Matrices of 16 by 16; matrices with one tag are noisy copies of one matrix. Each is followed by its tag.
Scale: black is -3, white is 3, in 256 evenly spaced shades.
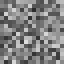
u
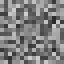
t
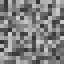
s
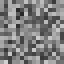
t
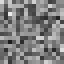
t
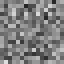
t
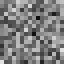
u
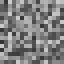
s
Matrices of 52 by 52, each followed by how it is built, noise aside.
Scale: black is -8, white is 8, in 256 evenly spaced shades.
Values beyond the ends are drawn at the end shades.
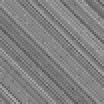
Toeplitz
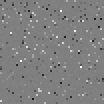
sparse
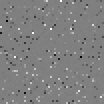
sparse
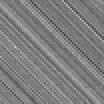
Toeplitz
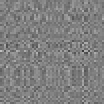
low rank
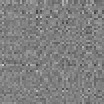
low rank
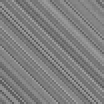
Toeplitz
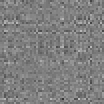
low rank
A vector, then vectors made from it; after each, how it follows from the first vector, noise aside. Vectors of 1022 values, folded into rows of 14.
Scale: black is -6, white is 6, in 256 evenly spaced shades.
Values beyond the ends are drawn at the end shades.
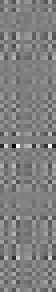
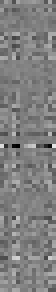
sign-scrambled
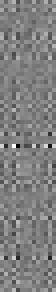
negated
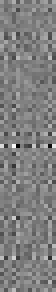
negated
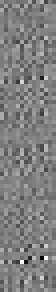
wrapped around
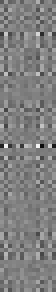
reversed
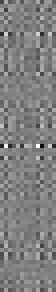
reversed
